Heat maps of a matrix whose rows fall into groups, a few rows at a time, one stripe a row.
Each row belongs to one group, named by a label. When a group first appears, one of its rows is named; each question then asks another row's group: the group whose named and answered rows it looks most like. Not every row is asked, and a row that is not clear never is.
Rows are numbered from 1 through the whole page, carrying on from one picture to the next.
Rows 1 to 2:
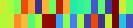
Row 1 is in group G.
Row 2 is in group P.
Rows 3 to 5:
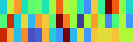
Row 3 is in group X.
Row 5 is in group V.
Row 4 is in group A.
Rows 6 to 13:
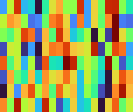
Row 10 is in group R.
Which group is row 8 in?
G
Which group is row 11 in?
G
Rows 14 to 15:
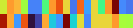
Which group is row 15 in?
V
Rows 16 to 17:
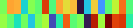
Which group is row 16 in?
A
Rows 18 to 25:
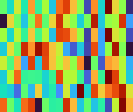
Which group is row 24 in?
V
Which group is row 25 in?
G
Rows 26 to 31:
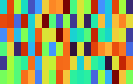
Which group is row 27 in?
V
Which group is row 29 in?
V
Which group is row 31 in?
G
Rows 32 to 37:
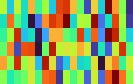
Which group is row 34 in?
X
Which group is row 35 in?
G
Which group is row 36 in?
P
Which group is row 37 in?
P
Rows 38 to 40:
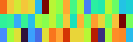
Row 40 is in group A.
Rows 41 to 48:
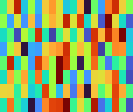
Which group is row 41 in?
X
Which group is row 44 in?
A
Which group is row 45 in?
A
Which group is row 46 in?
X
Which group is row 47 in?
V
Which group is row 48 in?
A
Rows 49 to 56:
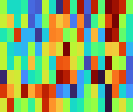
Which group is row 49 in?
V
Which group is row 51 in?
X
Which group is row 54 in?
A
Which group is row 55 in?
P
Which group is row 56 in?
A
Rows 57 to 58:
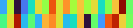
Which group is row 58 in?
X
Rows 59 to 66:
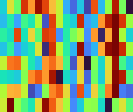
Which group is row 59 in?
P
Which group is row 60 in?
X
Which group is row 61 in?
P
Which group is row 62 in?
X
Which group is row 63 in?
X
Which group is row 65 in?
X
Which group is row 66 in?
A
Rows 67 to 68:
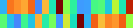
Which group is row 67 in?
G
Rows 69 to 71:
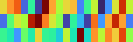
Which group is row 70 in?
P
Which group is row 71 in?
V
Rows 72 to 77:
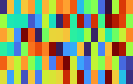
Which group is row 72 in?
G
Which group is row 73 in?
V
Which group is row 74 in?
G
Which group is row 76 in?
R
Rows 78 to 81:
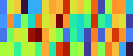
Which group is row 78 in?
A
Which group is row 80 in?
P
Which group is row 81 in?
R
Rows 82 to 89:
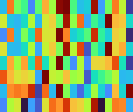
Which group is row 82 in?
A
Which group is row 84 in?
A
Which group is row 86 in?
X
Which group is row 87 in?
R
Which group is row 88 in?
G
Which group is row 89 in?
A
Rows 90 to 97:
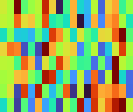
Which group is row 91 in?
P
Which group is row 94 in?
G
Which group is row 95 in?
P
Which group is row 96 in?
V
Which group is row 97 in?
V
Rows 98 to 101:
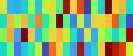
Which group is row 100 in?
G
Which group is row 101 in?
X
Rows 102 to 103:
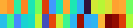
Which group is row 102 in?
V
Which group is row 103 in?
X
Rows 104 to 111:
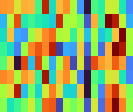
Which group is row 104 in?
R
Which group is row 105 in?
X
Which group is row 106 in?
A
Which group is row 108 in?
V
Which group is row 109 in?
R
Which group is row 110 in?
X
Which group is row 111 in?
P
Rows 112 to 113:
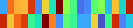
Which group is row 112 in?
G
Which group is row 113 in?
P
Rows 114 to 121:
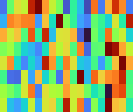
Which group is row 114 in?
P
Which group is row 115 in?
G
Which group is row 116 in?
R
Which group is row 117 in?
X
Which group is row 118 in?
A
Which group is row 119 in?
V
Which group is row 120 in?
G
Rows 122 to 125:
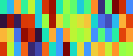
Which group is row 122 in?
P
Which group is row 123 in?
G
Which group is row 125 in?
V
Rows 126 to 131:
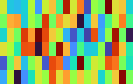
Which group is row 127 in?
A
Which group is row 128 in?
P
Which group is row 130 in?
X
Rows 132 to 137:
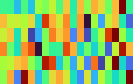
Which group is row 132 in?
V
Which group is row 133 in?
R
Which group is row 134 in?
X
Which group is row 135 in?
G
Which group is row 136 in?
P
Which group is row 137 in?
G
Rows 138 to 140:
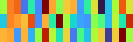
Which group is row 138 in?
A
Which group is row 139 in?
G
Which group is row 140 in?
V
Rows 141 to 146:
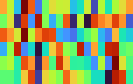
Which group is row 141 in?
G
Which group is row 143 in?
P
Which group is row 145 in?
G
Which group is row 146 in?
G
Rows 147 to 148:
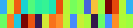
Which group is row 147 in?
X
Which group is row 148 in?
G
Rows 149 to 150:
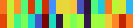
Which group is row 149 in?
R
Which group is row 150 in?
V
